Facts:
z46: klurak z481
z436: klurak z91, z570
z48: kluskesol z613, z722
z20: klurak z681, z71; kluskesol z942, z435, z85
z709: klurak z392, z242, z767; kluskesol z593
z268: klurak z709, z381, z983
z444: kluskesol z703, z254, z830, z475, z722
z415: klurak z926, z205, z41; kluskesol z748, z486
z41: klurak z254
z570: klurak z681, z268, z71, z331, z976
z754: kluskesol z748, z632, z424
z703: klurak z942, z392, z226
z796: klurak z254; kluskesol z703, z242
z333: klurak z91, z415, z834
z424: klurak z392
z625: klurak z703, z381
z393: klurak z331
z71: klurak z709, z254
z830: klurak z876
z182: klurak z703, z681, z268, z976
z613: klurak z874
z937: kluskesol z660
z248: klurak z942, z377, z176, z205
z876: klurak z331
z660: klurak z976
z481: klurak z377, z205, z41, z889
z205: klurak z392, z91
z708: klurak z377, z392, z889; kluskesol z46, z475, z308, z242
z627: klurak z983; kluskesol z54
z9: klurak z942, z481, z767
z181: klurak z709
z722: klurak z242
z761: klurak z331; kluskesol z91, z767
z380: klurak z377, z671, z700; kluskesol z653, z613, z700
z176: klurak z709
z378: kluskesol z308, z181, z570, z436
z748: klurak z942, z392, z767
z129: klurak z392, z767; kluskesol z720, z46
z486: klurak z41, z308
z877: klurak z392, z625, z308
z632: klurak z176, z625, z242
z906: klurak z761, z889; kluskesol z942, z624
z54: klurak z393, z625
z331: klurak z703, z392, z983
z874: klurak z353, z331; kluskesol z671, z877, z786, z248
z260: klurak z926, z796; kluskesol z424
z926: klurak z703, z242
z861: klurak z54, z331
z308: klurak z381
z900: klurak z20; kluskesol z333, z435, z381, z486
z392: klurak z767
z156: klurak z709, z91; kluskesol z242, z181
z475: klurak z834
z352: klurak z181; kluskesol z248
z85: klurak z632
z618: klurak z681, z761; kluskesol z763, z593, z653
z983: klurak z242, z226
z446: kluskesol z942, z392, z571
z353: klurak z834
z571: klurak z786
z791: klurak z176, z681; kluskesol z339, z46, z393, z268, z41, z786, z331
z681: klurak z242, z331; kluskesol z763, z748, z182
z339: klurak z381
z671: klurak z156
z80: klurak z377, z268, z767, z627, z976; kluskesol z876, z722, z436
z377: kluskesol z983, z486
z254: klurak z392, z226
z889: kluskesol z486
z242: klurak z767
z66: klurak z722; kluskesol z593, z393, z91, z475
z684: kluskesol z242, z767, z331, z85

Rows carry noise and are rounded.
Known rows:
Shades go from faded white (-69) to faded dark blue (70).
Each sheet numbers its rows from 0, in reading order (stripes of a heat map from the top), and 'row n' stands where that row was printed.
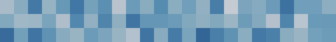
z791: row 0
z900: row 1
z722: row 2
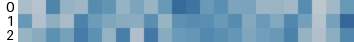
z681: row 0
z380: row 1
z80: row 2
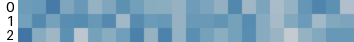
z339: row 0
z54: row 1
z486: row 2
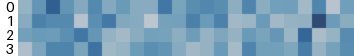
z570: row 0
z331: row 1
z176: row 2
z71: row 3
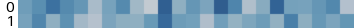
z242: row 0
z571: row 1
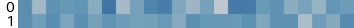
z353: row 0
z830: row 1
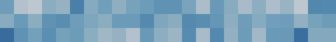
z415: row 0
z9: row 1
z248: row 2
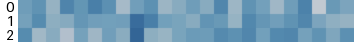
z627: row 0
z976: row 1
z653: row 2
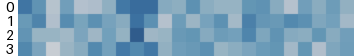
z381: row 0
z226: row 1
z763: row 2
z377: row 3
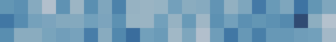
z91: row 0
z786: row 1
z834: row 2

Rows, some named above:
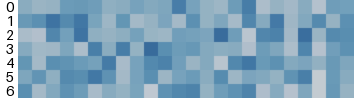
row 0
z260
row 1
z181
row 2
z709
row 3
z900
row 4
z353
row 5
z627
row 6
z632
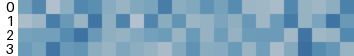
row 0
z481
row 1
z796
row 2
z176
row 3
z268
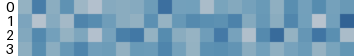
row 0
z571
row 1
z380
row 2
z767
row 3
z9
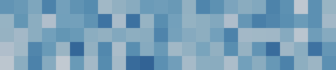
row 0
z926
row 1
z684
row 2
z260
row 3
z796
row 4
z20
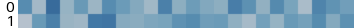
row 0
z475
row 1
z761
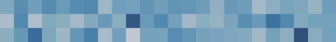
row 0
z861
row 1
z446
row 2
z393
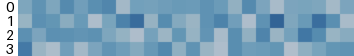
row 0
z861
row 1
z767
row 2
z352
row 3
z333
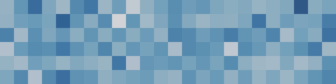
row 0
z393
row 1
z156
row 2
z613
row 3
z129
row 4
z182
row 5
z205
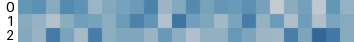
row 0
z625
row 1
z754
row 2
z41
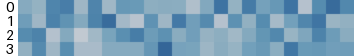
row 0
z254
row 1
z874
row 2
z435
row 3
z571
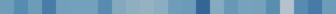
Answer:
z703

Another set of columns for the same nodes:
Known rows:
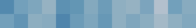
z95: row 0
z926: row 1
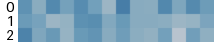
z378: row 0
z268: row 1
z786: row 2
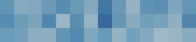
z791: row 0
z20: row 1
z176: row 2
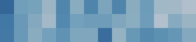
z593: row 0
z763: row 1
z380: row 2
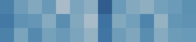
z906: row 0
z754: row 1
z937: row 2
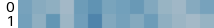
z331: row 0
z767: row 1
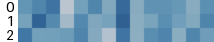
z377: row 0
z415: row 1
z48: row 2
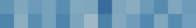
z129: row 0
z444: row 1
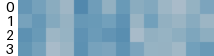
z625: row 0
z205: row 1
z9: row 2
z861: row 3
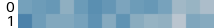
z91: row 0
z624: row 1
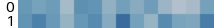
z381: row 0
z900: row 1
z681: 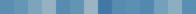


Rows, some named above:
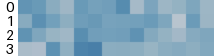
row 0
z481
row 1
z834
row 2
z393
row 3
z242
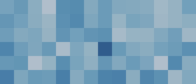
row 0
z983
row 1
z176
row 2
z46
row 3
z906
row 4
z613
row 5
z66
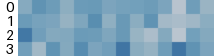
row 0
z834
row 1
z392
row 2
z571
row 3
z708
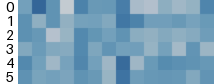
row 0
z486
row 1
z761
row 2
z182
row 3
z475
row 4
z80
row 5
z627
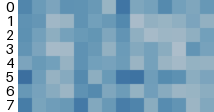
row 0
z352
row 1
z9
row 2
z85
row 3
z876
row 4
z41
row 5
z618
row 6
z176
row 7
z66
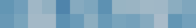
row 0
z877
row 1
z876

